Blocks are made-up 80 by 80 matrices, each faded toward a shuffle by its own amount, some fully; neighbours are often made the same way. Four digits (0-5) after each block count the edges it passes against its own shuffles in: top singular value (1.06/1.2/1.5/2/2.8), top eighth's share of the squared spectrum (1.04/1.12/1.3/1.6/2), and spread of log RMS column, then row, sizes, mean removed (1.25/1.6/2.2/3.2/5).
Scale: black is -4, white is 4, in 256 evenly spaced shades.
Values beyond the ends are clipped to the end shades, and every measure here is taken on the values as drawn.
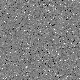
0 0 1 0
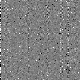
4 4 2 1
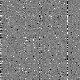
4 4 2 1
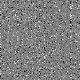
3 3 2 1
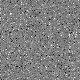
2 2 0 0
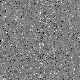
2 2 1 0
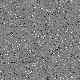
0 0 0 0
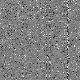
3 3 2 0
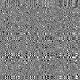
5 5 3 3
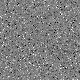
0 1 0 0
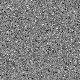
0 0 0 0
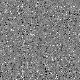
1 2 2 1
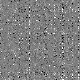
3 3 3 2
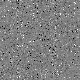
1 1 1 0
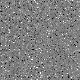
1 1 1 1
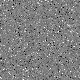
0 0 0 0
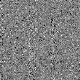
1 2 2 0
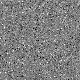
0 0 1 0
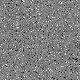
2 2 0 0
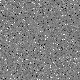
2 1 0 0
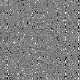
4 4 2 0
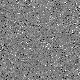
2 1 0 0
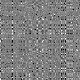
5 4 3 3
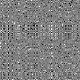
5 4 3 2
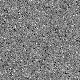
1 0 0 0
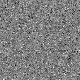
2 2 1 0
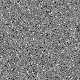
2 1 0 0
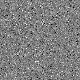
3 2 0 1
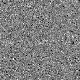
3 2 1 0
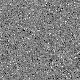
2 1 0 0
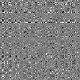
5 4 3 3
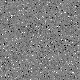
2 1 0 0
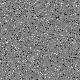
0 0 0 0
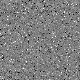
2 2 0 1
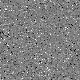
2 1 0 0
